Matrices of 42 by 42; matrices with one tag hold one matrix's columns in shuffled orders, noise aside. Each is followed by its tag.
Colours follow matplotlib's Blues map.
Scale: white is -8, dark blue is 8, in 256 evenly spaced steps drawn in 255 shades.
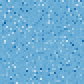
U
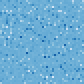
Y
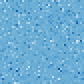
U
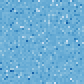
U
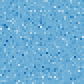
Y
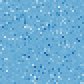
Y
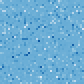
Y
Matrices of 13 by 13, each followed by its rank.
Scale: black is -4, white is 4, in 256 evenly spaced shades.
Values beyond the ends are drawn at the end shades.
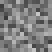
full rank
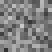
full rank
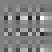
one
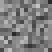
full rank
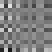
one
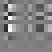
one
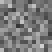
full rank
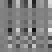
one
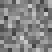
full rank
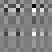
one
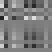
one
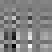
one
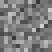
full rank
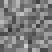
full rank
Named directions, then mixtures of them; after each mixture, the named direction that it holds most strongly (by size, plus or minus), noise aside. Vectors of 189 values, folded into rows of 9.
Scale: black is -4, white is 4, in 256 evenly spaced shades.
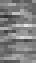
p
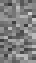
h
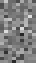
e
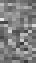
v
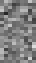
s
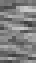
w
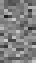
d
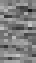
w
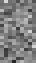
e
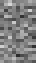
h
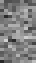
d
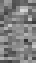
s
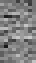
p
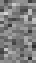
s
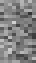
h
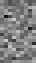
d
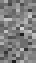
e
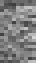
w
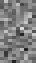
e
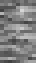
w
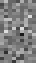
e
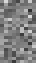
e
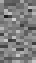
d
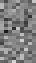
e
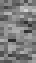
w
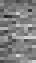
p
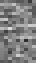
p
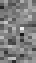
e
